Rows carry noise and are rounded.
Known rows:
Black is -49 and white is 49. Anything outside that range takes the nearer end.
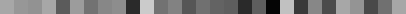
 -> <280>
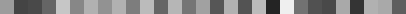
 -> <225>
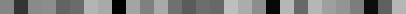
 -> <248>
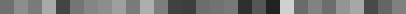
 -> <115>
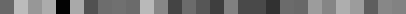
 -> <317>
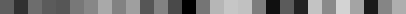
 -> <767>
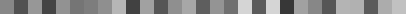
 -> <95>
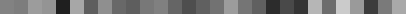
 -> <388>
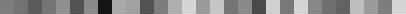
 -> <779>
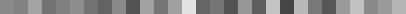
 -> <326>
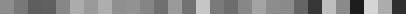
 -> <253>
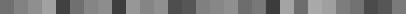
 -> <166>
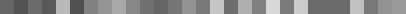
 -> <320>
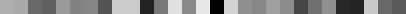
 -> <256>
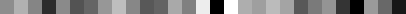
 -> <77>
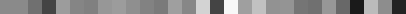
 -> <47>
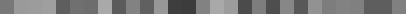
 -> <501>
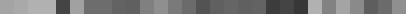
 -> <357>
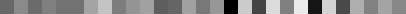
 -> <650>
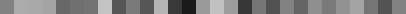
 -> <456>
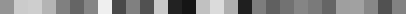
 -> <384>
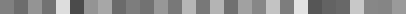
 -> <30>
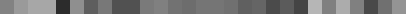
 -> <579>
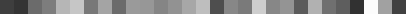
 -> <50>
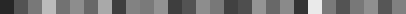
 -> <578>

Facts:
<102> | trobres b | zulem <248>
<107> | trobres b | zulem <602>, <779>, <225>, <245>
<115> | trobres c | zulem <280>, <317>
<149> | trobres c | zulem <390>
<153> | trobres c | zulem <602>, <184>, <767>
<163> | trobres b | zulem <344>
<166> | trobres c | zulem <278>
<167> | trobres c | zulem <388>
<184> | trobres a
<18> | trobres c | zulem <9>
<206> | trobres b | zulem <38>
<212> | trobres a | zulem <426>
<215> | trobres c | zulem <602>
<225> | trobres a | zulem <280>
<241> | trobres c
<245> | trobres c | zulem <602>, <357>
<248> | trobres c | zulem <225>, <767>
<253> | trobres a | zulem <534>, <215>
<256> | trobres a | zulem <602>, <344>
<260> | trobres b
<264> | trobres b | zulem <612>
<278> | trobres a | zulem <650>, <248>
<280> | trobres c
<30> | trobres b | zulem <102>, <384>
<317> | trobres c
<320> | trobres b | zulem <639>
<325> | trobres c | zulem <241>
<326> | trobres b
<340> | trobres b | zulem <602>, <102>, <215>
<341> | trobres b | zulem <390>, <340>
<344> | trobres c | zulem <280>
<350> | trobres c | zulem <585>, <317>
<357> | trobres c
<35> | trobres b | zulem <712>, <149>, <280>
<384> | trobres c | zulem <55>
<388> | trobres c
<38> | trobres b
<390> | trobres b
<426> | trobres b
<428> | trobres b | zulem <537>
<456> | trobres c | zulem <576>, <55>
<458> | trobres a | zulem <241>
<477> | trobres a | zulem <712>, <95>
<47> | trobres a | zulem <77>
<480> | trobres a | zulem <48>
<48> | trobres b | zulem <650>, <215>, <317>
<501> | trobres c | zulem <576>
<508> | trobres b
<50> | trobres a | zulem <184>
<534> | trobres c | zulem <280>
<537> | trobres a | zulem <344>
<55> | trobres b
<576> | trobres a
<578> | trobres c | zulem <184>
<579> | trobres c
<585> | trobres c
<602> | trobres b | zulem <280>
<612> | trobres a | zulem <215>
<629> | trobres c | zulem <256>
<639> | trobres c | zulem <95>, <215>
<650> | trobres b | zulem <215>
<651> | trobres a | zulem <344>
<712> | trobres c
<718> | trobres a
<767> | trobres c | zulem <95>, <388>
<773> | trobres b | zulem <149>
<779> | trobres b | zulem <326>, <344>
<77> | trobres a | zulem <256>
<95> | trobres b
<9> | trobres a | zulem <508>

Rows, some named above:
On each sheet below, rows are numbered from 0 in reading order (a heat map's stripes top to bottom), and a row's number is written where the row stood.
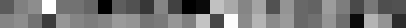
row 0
<149>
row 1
<47>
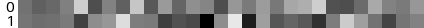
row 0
<35>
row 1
<639>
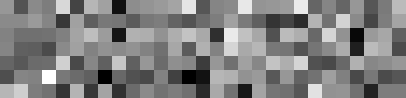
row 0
<102>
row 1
<388>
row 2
<278>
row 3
<477>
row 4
<35>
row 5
<149>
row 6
<241>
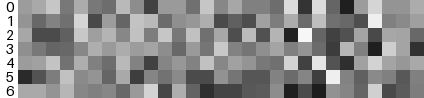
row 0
<55>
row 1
<107>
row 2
<225>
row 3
<253>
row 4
<55>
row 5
<578>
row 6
<245>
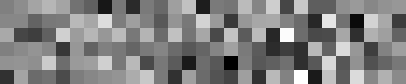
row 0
<390>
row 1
<612>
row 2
<225>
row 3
<388>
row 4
<215>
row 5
<48>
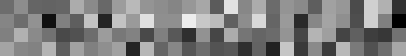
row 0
<480>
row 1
<9>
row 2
<629>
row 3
<280>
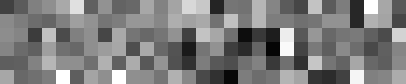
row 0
<184>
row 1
<212>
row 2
<344>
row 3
<534>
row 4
<153>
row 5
<602>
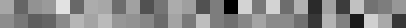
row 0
<340>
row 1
<253>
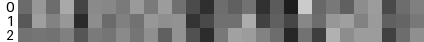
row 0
<115>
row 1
<350>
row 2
<167>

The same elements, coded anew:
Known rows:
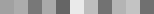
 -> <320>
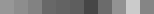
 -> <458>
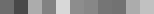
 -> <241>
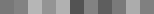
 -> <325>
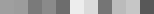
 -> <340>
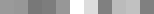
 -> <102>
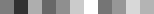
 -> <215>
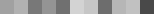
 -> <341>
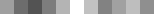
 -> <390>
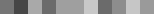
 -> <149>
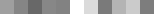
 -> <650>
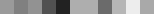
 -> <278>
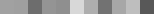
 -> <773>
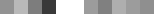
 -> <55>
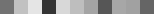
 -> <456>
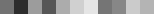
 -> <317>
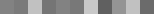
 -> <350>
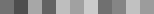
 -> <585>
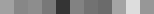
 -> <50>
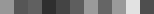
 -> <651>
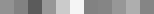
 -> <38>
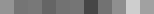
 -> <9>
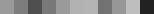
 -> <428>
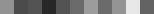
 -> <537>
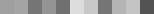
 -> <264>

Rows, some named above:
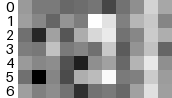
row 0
<9>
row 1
<650>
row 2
<317>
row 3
<350>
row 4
<480>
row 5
<280>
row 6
<50>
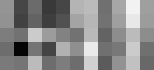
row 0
<225>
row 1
<225>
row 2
<578>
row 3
<344>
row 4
<350>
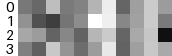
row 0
<248>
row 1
<602>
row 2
<107>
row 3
<639>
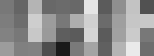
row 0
<115>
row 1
<767>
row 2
<153>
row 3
<253>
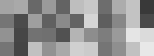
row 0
<35>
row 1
<629>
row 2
<184>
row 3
<388>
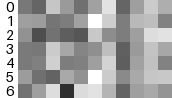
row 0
<639>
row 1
<102>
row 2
<184>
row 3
<167>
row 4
<166>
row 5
<95>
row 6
<384>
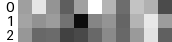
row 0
<30>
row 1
<477>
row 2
<47>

